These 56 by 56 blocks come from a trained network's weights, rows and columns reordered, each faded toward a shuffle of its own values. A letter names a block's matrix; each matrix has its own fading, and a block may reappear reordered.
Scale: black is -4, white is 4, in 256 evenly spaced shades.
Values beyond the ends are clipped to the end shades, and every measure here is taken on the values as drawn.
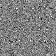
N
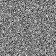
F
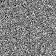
N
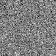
N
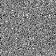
N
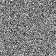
N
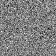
N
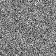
F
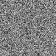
F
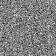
N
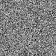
F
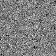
N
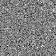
N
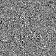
N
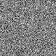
F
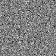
N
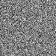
F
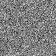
F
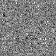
N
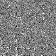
N
